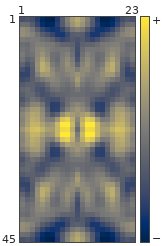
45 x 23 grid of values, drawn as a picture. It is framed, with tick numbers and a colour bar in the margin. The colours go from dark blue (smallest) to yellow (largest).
Slope: none. Odd rows or columns: none. Grain: blotchy. Ninth with the highest average: centre. Mirror symmetry: left to right and top to bottom.
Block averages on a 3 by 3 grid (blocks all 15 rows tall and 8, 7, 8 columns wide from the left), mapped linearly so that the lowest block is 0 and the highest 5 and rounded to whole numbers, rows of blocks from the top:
0 1 0 | 2 5 2 | 0 1 0
